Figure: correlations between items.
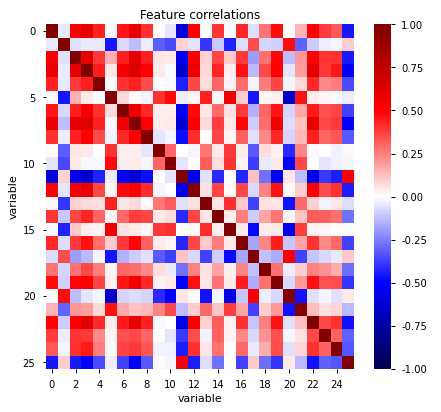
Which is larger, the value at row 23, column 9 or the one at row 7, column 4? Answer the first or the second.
the second
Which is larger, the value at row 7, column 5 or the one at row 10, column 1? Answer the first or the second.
the first
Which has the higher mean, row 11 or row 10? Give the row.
10
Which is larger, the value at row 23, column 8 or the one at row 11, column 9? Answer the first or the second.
the first
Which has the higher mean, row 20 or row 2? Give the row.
2
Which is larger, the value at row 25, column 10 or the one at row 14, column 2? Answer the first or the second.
the second
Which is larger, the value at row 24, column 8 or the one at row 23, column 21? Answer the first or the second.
the first
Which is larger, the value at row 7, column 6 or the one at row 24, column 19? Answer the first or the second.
the first
